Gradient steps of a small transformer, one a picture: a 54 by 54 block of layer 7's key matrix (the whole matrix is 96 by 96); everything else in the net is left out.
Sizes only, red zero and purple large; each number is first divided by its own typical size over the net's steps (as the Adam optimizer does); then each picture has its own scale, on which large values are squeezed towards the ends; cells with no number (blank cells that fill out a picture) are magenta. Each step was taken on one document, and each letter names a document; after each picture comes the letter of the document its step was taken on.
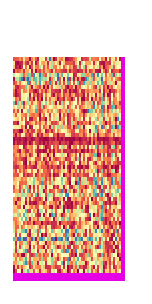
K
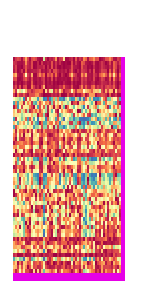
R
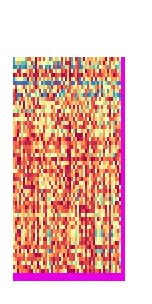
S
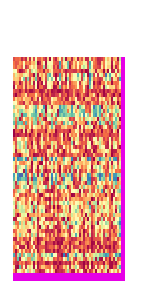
R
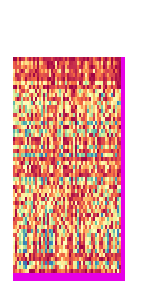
S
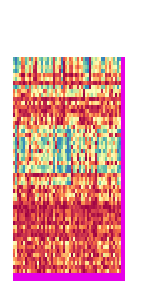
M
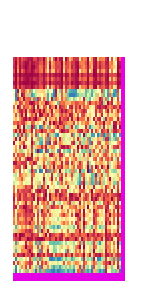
M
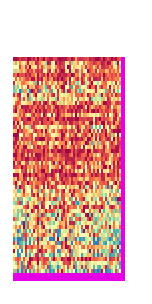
S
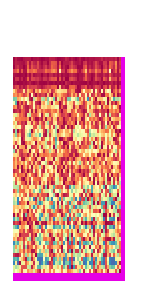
M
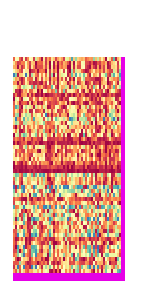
R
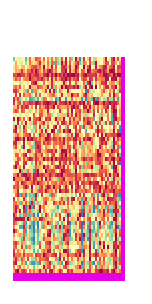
S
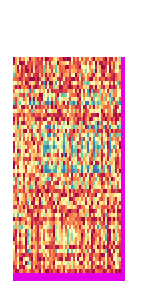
S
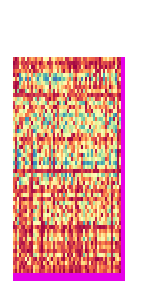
R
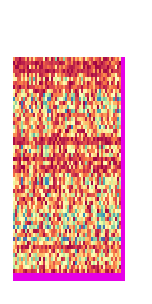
K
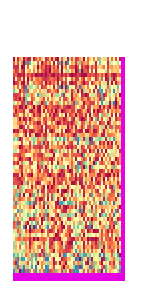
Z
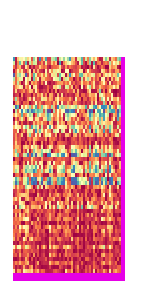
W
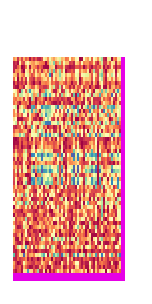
W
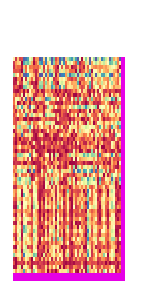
W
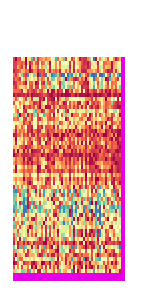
R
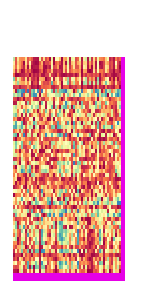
S
